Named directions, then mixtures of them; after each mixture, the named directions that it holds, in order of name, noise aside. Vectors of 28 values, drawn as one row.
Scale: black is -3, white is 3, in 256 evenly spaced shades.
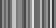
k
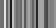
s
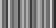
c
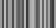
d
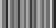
c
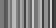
c, k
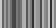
k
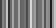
c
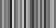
d, s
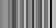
c, k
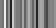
s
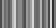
k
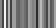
d, s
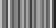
c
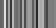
s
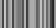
d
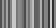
k
